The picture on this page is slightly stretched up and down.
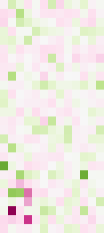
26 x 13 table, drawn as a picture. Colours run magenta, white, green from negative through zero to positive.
An odd patch, rougher than its surroundings, sits in the bottom left. Overall the values sit about 50% of the way up the scale. The bottom left is the roughest part. Neither half mirrors the other. No single row or column stands out from its neighbours. There is no overall slope.
